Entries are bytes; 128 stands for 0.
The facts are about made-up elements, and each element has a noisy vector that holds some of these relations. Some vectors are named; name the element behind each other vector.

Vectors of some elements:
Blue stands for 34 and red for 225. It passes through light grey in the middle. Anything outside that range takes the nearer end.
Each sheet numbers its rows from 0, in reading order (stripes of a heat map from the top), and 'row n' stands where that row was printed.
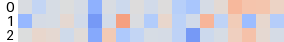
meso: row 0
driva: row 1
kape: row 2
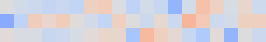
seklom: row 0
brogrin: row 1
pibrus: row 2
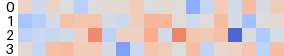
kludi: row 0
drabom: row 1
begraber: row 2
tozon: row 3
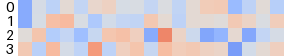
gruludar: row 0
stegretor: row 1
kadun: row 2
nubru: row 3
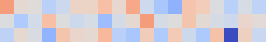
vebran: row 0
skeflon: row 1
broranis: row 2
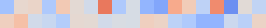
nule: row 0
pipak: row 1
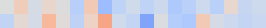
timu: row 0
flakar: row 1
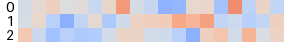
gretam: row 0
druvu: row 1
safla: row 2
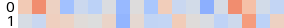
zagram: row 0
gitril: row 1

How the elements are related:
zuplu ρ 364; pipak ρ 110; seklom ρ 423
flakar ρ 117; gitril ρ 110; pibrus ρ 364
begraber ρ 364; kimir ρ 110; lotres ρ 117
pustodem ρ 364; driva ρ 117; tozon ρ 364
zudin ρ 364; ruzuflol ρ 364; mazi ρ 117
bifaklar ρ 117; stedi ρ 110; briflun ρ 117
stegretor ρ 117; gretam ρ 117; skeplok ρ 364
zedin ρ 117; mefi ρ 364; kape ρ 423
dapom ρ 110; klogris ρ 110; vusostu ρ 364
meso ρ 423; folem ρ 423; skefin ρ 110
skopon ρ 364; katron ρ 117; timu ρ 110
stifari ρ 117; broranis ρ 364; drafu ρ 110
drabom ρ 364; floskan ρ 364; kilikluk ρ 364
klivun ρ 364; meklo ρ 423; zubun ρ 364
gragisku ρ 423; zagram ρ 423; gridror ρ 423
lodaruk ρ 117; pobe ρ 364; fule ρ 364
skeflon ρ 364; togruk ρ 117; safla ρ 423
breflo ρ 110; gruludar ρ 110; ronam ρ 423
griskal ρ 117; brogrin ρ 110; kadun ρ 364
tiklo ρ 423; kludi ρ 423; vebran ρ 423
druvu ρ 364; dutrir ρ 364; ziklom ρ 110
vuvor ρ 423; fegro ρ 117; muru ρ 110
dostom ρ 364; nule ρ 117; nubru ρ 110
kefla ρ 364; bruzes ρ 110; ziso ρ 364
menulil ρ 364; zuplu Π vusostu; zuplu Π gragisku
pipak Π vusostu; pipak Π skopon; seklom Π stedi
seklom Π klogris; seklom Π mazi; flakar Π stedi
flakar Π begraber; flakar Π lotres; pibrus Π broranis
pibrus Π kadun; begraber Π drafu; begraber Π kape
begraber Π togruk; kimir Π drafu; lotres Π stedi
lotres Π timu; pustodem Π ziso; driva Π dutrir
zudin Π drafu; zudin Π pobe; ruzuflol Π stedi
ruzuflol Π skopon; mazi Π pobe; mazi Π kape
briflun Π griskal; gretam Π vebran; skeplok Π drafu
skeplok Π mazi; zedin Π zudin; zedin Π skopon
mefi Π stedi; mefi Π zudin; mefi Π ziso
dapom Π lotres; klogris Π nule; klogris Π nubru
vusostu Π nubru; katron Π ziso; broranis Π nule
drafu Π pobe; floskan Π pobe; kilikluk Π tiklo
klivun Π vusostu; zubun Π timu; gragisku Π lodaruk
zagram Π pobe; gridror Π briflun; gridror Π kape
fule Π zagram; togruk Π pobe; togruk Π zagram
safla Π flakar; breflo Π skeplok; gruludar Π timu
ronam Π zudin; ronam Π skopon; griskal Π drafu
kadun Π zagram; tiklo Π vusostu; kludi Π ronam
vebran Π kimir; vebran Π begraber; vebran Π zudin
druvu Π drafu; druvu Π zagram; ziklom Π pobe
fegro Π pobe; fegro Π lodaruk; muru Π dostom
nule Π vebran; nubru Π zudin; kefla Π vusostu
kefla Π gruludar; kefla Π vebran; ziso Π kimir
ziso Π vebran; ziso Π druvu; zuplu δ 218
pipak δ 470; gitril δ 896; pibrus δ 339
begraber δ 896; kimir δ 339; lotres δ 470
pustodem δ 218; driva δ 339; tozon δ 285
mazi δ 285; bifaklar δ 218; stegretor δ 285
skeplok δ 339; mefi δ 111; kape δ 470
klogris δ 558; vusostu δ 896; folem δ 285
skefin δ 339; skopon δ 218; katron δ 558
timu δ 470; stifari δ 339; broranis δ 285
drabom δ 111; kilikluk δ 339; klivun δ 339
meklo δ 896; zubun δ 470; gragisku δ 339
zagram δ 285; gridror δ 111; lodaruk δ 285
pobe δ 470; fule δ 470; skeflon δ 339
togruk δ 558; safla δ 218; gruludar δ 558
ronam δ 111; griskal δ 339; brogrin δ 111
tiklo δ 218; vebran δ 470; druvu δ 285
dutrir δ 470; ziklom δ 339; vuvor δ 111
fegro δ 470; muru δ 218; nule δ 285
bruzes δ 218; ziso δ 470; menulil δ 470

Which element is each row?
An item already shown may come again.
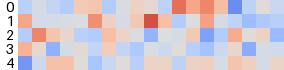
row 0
skeplok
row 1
ziso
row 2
togruk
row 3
zubun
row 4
stegretor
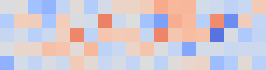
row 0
druvu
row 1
nule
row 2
begraber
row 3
menulil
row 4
gruludar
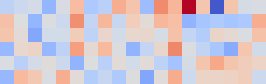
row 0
kimir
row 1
vusostu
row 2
zuplu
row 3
klogris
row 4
meso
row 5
mazi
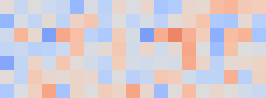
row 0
meso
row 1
gruludar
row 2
drafu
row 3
muru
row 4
brogrin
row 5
gitril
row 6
katron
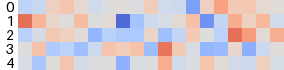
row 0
vuvor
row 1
pobe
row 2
lodaruk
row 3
kadun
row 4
skeflon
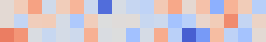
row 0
ziklom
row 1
meklo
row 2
fule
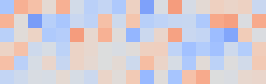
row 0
mazi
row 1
tiklo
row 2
klogris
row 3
pipak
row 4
ruzuflol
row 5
gridror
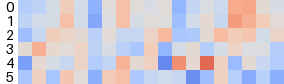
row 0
bifaklar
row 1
bifaklar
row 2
folem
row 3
fegro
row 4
griskal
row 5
lotres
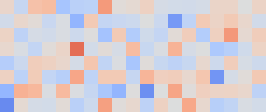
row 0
zedin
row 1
kape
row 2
bruzes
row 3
kefla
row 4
stedi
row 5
nubru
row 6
mazi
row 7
briflun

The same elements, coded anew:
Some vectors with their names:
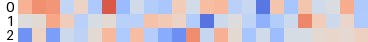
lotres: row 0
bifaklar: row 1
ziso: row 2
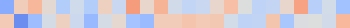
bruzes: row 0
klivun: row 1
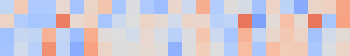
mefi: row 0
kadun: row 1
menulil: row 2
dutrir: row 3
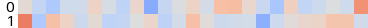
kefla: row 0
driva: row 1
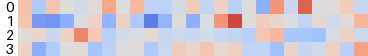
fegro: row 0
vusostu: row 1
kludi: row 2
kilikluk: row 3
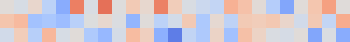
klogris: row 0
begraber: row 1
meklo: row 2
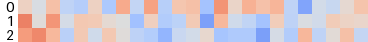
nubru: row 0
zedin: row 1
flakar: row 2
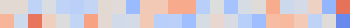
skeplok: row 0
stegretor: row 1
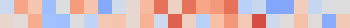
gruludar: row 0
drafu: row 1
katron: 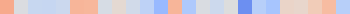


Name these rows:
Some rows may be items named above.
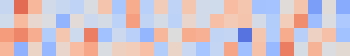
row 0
stedi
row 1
gitril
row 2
lotres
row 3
togruk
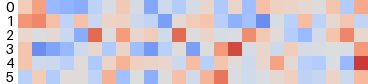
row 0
begraber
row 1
flakar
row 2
klogris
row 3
vusostu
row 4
zudin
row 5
zubun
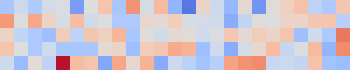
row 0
skopon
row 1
briflun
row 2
floskan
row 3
skeplok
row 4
zagram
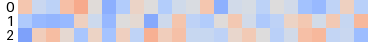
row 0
gragisku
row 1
zuplu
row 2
bruzes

